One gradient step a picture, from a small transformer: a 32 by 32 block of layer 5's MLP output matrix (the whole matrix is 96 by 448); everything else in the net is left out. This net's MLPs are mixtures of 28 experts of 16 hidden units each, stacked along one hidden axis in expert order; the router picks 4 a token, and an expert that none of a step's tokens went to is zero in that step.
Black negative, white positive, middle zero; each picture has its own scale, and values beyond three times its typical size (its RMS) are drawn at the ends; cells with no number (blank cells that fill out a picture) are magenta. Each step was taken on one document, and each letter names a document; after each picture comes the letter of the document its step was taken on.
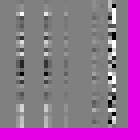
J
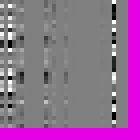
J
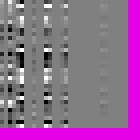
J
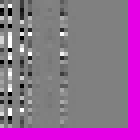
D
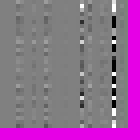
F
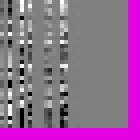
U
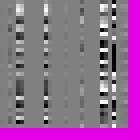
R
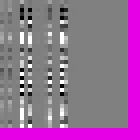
D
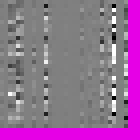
R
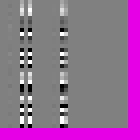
D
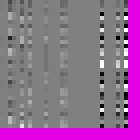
U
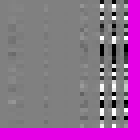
F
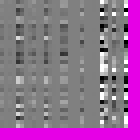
R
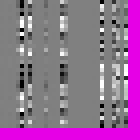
U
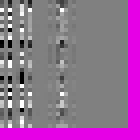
D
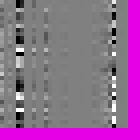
J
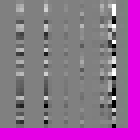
J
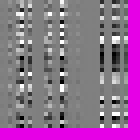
U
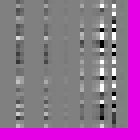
R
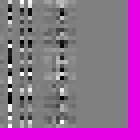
D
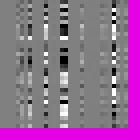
R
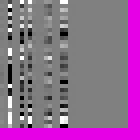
U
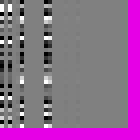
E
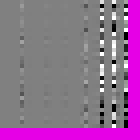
F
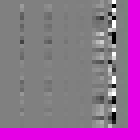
E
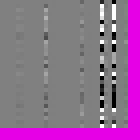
F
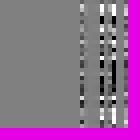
F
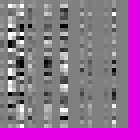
J
